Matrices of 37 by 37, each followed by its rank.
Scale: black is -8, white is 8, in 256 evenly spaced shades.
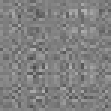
five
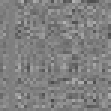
five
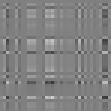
one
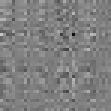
three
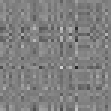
three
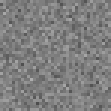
full rank
